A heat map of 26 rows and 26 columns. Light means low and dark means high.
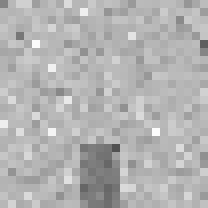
Histogram: skewed, a long tail of high values. Stripes: none. Average level on the scale: 30%. Odd rows or columns: none. Odd patch: higher, in the bottom middle.
